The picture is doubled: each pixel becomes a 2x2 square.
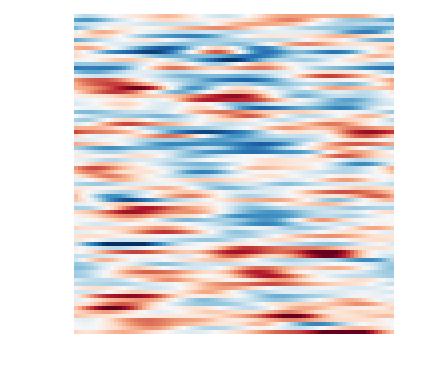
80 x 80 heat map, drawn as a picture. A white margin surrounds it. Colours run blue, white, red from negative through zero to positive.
The values follow a bell shape. On average the colour sits 50% of the way up the scale. The centre is the ninth with the lowest average. Streaks run across, left to right.
